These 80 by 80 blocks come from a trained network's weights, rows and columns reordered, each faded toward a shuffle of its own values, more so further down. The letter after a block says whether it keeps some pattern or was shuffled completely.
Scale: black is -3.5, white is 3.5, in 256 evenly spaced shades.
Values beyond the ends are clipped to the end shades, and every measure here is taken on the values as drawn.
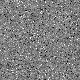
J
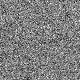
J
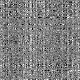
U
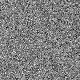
J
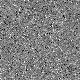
J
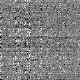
U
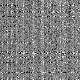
U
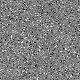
J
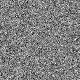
J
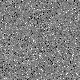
J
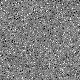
J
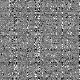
U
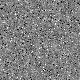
J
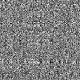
U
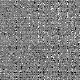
U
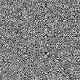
U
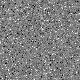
J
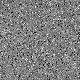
J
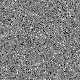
J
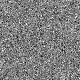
J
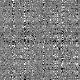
U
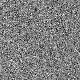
J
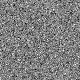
J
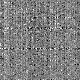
U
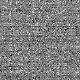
U
